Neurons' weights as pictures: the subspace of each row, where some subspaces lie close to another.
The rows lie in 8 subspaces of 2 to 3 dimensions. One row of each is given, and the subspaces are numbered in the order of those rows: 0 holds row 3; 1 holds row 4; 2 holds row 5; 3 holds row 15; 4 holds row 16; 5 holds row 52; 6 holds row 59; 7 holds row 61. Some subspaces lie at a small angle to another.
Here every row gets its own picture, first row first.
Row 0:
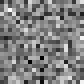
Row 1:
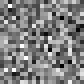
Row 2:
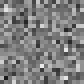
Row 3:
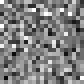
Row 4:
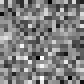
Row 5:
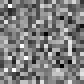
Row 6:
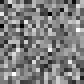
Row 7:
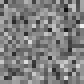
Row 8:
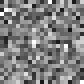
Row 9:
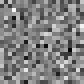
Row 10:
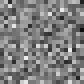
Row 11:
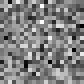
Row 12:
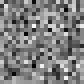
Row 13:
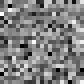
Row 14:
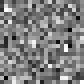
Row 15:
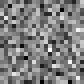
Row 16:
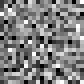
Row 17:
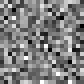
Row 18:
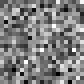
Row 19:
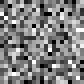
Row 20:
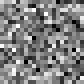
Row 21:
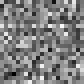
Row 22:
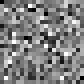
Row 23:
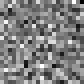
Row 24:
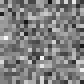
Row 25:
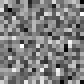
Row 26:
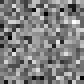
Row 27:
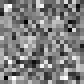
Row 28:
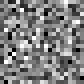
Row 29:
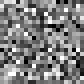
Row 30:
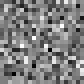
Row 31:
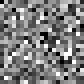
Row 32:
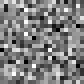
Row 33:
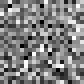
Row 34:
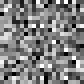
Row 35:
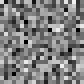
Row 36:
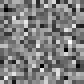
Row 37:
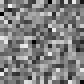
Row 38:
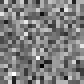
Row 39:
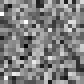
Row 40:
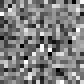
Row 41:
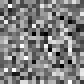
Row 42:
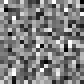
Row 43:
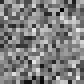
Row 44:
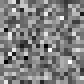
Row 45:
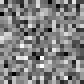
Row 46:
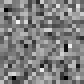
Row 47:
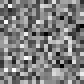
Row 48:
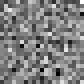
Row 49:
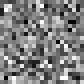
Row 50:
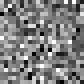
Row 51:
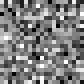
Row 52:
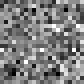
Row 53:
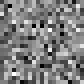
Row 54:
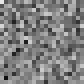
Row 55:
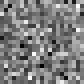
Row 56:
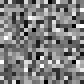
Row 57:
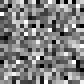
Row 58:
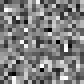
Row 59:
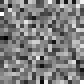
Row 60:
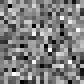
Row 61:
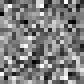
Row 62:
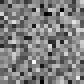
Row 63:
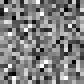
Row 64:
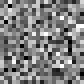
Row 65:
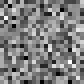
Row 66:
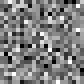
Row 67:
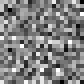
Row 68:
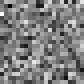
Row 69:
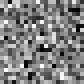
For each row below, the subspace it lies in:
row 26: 5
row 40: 1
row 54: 0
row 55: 1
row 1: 2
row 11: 6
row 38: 4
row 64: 2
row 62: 3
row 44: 5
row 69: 4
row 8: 7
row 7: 3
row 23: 4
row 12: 3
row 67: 4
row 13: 7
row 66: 0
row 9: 0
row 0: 1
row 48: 4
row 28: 5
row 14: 7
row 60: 2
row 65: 3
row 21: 5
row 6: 0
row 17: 3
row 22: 0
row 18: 5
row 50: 1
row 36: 6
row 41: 2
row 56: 6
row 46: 1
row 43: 5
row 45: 1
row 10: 0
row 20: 5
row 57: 6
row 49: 7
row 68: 7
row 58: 1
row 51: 1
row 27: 7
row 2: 6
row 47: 2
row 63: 4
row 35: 0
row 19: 3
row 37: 7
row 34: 6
